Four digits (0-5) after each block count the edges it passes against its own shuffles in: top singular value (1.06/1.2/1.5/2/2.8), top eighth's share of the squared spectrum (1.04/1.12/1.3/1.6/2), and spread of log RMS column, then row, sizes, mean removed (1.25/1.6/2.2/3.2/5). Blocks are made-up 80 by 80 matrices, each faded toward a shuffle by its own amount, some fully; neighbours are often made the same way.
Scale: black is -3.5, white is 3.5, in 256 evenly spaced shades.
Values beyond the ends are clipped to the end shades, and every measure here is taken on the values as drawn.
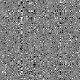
4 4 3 2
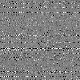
4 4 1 3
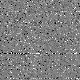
3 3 0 2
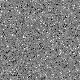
0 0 0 0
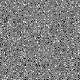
4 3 2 2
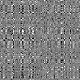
5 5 3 3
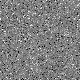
1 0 0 0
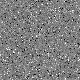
2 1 0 0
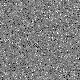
1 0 0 0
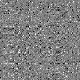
4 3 2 2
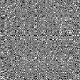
4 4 2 3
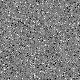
0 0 0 0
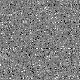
3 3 1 2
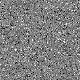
3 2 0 1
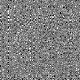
4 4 2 2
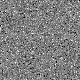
2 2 0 0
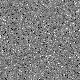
0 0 0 0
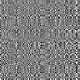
5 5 4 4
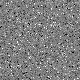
0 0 0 0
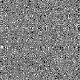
4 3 2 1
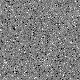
1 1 0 0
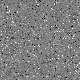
0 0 0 0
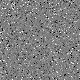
0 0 0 0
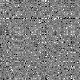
4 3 2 2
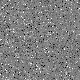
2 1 0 0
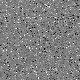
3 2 0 0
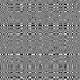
5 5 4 4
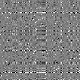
5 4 2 3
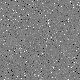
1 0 0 0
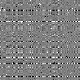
5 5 3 3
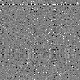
4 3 1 2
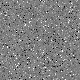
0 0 0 0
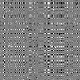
5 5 4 4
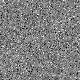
2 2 0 0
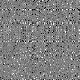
4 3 2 2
